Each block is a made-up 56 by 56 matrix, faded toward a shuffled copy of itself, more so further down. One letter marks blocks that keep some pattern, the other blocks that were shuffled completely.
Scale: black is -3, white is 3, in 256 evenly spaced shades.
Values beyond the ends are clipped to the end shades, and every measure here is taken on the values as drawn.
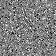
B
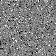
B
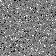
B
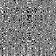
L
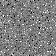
B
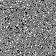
B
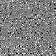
L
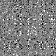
L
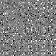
L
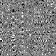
L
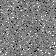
B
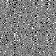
L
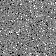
B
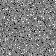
B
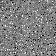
B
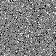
B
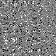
L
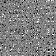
L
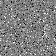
B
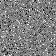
B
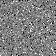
B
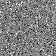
B
